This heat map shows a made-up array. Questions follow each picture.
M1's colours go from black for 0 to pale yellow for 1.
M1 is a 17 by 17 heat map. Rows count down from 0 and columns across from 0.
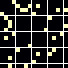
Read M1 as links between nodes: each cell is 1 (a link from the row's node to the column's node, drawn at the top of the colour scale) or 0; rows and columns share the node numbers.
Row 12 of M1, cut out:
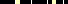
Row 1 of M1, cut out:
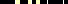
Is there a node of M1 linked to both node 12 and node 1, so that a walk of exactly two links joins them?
yes
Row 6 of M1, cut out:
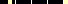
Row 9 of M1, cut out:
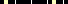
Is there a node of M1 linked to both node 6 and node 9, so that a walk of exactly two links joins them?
no
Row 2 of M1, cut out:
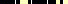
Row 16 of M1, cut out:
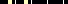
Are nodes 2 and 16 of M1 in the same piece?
yes
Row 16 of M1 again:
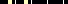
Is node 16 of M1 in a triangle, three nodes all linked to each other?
yes
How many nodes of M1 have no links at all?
1
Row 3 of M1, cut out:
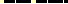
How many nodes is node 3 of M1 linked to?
2
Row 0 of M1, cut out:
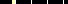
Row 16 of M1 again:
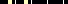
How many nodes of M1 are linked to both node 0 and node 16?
0
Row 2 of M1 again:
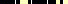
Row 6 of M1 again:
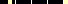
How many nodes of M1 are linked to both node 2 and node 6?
1
